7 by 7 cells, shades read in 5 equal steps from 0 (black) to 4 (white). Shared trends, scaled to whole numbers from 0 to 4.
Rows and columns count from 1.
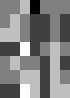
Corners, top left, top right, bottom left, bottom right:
2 2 1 3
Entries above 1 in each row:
6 4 4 4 5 6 4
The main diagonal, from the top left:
2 3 2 1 1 3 3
